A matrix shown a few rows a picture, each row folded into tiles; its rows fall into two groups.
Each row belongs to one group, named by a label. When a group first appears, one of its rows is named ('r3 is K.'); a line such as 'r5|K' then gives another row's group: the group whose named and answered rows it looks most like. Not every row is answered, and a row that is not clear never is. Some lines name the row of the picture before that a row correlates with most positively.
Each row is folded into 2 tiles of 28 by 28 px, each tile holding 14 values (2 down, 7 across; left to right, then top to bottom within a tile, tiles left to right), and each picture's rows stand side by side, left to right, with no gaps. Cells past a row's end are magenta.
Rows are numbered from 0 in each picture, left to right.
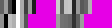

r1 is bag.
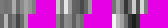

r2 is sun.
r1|bag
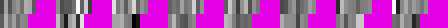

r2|sun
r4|sun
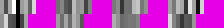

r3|bag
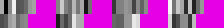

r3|bag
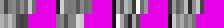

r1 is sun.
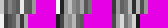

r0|bag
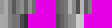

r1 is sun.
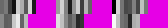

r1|sun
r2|sun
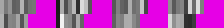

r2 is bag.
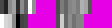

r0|sun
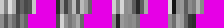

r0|bag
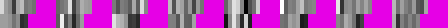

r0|sun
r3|bag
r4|bag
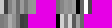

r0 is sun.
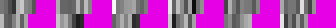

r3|bag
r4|sun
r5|bag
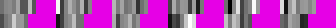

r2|bag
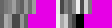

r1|sun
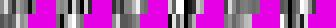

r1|bag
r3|bag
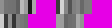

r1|sun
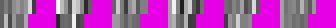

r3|sun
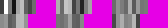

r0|sun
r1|bag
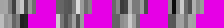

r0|sun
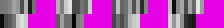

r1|bag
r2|sun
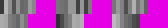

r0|sun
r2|sun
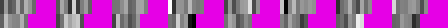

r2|bag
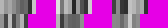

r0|bag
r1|bag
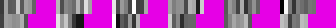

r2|bag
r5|sun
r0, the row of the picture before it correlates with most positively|2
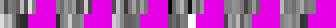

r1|bag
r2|sun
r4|bag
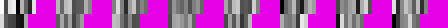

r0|bag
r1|bag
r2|sun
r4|bag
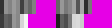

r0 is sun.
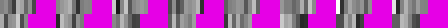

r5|sun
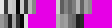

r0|bag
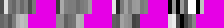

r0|sun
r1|sun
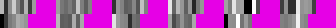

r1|bag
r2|sun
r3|bag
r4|bag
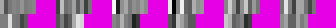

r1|sun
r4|sun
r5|sun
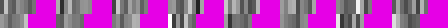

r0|sun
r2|sun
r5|bag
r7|sun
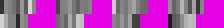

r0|sun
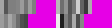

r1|bag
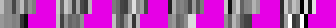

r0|sun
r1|bag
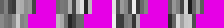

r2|bag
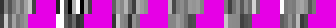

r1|sun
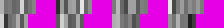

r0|bag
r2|sun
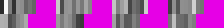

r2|bag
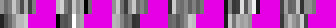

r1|sun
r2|sun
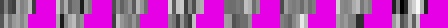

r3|bag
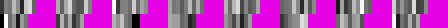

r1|bag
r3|sun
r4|bag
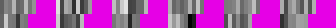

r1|bag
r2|bag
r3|sun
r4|bag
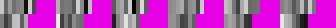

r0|bag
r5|sun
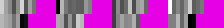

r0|sun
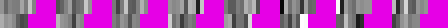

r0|sun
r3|bag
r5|sun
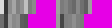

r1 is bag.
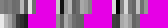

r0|sun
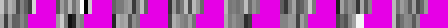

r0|bag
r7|bag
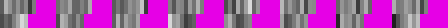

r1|bag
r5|bag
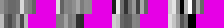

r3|sun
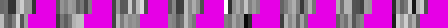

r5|bag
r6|bag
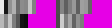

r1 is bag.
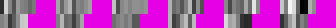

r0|sun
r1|bag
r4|sun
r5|bag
